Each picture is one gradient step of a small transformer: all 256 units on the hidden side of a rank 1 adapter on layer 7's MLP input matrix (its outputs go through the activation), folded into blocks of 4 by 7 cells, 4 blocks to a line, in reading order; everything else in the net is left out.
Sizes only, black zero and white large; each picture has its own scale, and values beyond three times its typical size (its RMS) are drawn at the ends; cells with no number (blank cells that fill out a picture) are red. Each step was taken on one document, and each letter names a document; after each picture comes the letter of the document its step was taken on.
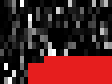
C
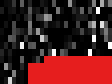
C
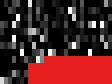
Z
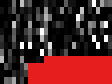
C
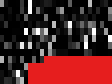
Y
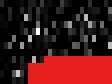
Y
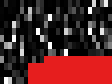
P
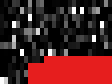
Z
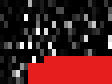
Y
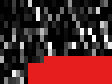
P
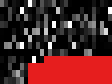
Y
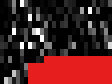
C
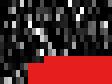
P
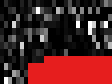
P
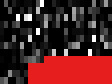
Z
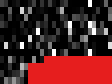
Y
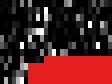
C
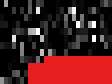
Z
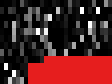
C
